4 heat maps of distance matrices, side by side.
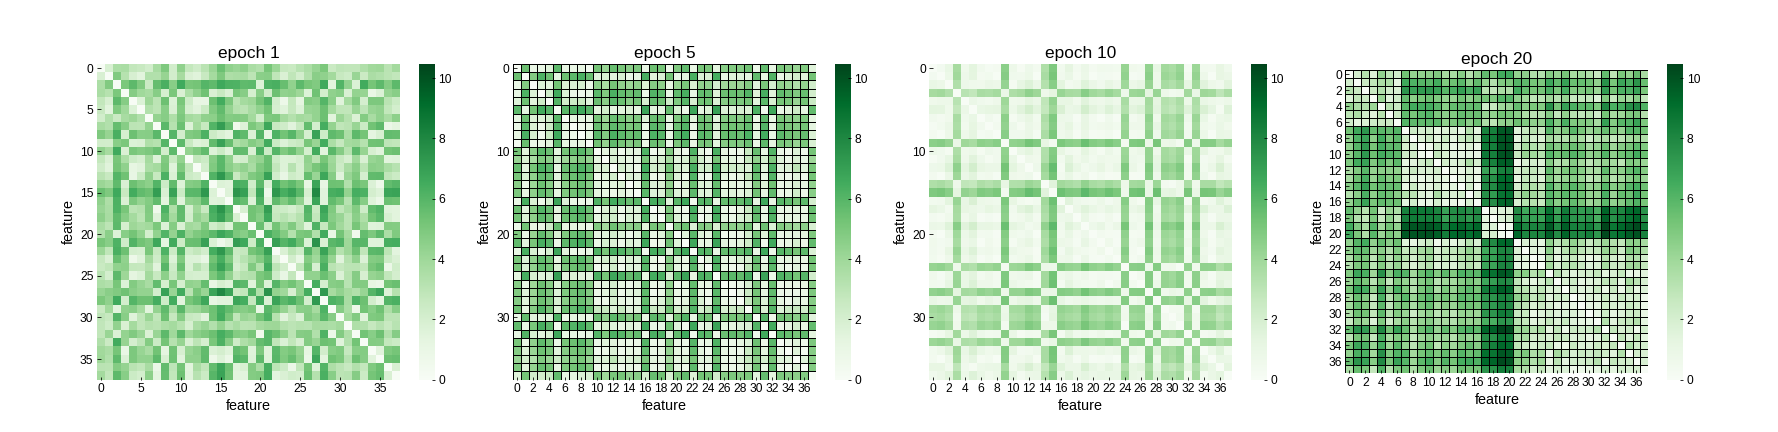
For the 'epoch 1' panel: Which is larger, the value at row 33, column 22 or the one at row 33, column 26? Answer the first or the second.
the second
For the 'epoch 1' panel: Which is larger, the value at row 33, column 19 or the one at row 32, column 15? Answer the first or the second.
the second
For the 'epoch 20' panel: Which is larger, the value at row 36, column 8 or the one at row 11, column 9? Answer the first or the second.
the first
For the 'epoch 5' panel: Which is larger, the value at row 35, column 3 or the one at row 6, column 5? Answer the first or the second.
the second
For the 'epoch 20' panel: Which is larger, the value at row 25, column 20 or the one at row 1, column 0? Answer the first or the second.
the first
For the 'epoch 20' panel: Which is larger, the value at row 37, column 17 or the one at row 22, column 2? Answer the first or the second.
the first
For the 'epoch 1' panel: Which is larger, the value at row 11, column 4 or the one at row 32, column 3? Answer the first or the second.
the second
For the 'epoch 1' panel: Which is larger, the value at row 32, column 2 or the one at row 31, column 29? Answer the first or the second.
the second
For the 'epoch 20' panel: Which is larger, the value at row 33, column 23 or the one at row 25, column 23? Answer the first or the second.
the second
